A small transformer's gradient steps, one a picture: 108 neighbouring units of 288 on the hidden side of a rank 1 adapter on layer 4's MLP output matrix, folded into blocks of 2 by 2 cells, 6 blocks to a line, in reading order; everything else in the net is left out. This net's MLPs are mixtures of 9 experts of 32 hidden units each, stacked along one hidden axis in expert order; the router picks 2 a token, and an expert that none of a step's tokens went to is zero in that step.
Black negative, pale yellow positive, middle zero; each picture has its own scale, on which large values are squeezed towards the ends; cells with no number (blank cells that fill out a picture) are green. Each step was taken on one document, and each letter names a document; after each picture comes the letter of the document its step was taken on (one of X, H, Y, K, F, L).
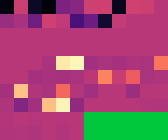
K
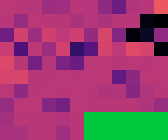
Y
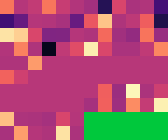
Y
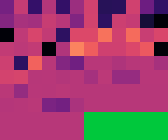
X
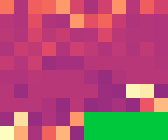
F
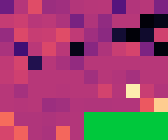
Y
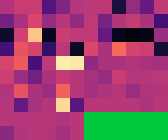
K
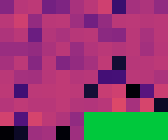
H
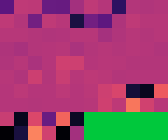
H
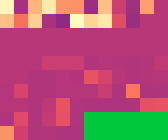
F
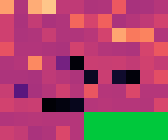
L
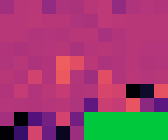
H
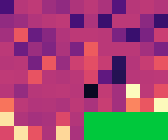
Y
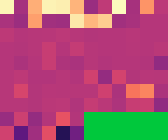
F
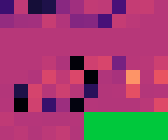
L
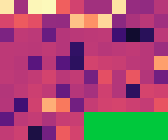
K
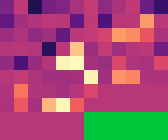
X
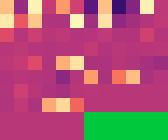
X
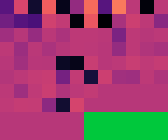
X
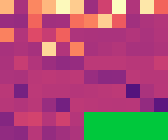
F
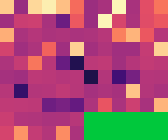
L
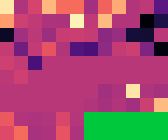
Y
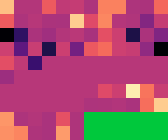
Y
